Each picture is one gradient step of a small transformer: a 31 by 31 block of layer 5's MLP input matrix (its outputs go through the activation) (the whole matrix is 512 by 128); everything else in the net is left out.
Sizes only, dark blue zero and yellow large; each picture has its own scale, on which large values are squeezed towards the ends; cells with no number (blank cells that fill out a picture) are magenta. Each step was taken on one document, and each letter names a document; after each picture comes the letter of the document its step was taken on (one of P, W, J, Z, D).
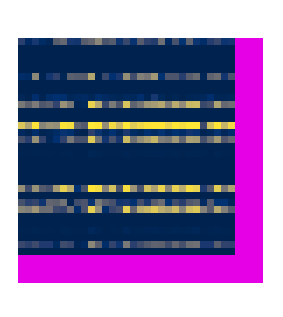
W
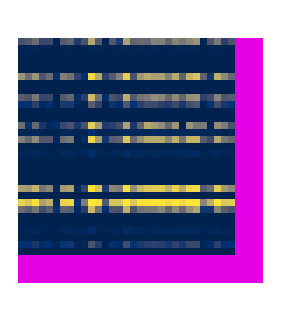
W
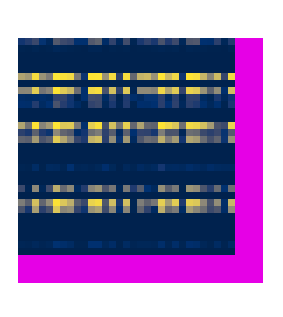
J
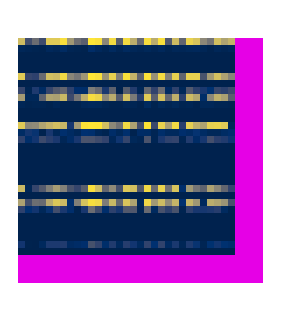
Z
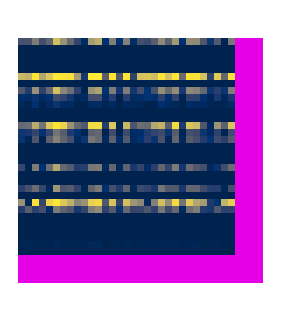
J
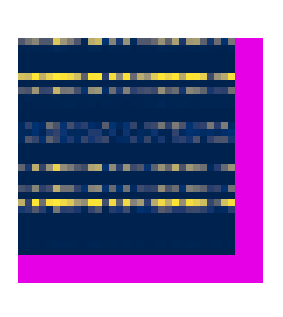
J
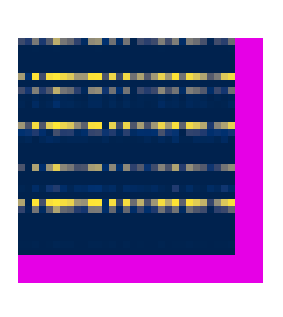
J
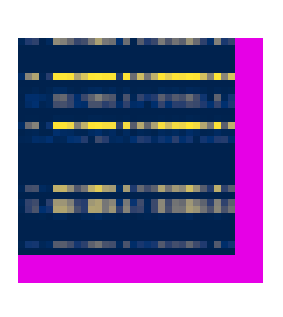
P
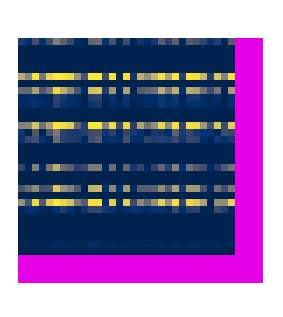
J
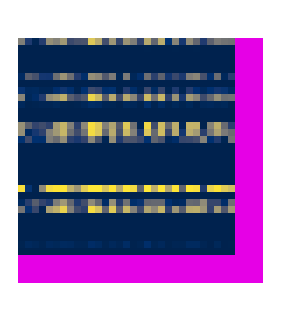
Z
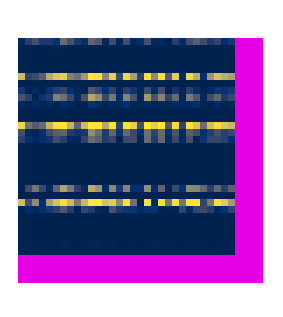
Z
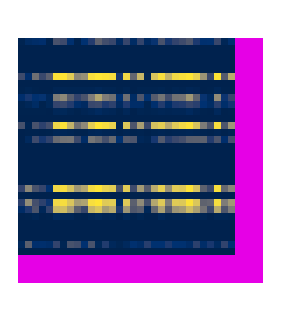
P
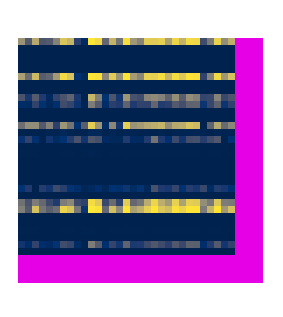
W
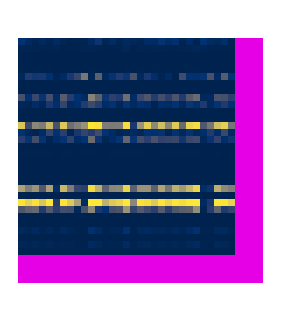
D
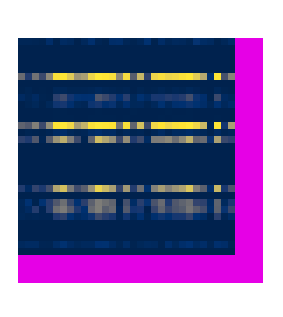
P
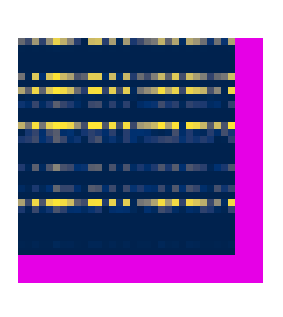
J
